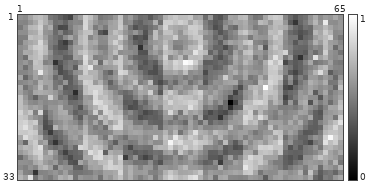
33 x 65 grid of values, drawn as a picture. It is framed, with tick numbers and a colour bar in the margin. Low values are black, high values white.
Histogram: bell-shaped. Rings: centred on the top middle. Stripes: upright, repeating 4 times.
